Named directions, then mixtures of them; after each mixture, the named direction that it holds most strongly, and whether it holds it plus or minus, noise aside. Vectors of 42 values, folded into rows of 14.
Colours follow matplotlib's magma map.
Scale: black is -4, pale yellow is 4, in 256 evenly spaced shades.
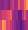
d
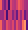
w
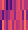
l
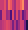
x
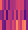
w, plus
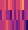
x, plus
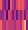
w, plus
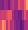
d, plus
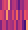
w, minus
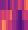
d, plus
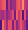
l, plus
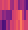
d, minus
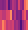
d, plus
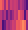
d, minus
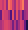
x, plus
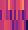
x, plus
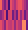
w, plus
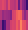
d, minus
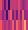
w, plus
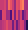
x, plus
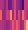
x, minus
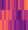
d, plus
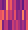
l, minus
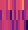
x, plus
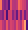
w, plus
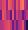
x, plus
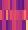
w, minus
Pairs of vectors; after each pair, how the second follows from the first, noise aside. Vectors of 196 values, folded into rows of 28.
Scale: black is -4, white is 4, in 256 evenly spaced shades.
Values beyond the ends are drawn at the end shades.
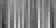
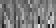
sign-scrambled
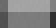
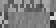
sign-scrambled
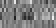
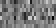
sign-scrambled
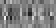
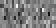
shuffled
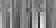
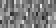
shuffled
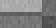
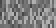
shuffled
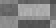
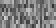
shuffled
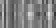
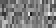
sign-scrambled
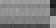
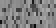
shuffled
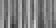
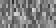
shuffled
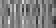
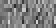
sign-scrambled
